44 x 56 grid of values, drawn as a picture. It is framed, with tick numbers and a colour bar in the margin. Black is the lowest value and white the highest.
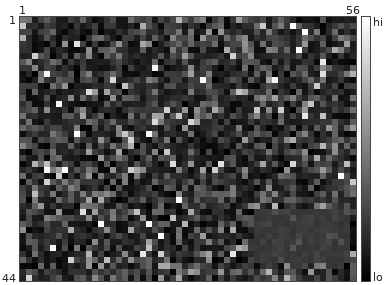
No overall slope runs across the table. There is no seam. Neither half mirrors the other. No regular stripes run through it. In the bottom right lies a patch that is calmer than the rest. Most values sit low, with a long tail of high ones. The bottom right is the smoothest part.
